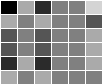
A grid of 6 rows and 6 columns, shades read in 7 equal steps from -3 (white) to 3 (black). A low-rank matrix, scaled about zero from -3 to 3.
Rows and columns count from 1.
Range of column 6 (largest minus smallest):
3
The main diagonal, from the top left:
3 0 1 0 0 0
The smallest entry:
-2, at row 1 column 6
